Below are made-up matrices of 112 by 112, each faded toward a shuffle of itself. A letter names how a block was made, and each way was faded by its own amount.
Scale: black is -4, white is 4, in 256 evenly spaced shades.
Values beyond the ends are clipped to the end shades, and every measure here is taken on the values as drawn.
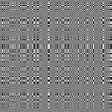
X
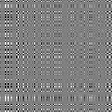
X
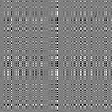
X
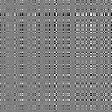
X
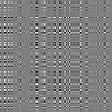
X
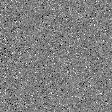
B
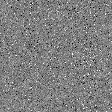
B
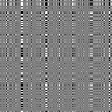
X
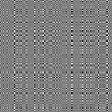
X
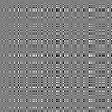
X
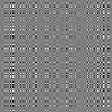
X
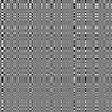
X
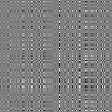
X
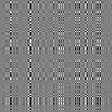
X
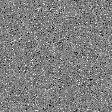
B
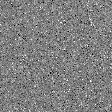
B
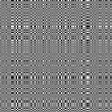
X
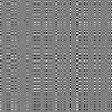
X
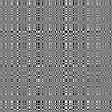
X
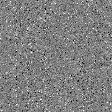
B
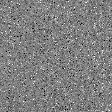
B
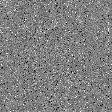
B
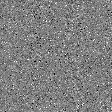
B
